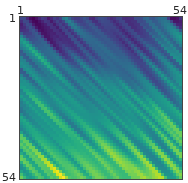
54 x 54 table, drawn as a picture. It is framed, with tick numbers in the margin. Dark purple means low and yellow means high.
There is an overall slope up to the bottom. The grain runs diagonally down to the right. The bottom right is the roughest part. There are no lone odd cells.
